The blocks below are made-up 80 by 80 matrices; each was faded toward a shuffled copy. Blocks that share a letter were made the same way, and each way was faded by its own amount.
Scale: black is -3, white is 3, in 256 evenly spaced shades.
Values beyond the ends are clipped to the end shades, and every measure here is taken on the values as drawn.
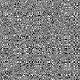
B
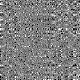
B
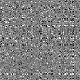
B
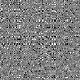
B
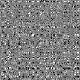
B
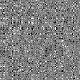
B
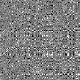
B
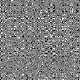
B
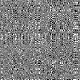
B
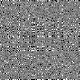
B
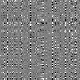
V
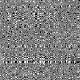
B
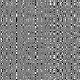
V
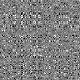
B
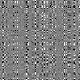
V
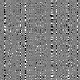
V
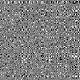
B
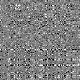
B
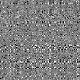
B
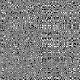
B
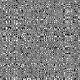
B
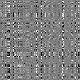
V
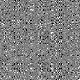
B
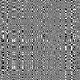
V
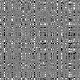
V
